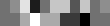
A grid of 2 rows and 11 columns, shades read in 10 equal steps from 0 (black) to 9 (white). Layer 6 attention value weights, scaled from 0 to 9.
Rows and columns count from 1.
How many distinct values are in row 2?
5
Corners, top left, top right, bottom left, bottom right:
4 5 4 4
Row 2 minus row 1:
0 -1 -2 8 2 -1 -5 -1 -7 0 -1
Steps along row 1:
up up down up up same down up down up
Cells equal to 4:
7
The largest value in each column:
4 5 8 9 6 7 7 3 7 4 5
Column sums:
8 9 14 10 10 13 9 5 7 8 9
